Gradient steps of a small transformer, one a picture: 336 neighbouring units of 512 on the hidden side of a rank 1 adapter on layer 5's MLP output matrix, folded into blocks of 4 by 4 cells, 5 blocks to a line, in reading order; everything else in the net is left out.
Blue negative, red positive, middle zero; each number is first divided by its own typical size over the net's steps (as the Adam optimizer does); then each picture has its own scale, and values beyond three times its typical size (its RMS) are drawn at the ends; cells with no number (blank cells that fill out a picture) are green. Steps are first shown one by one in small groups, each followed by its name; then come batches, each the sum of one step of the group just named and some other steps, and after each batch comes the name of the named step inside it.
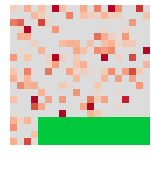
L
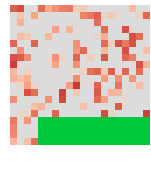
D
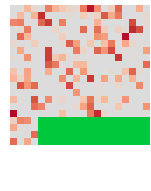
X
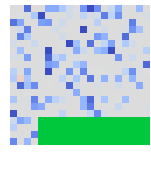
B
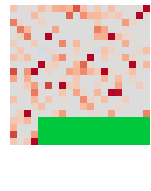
L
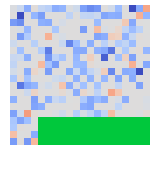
B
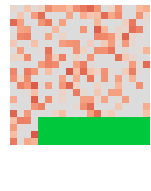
X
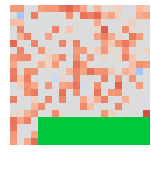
D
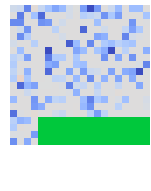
B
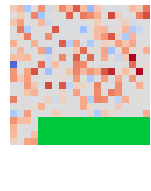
B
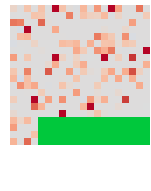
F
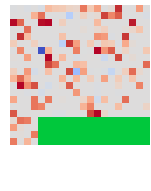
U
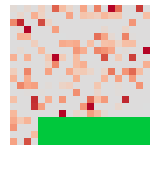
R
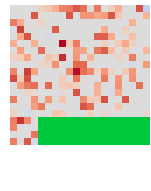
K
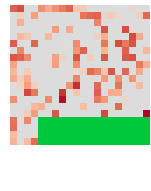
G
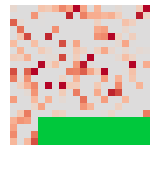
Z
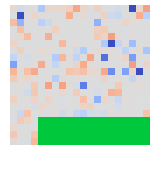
Z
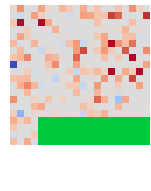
U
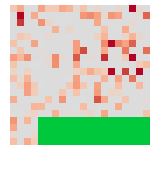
G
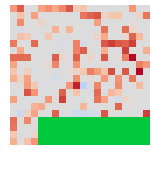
G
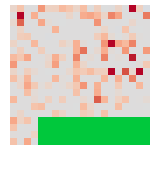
K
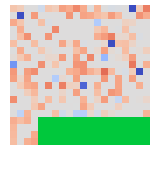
Z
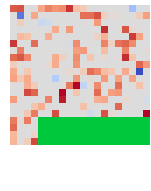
G
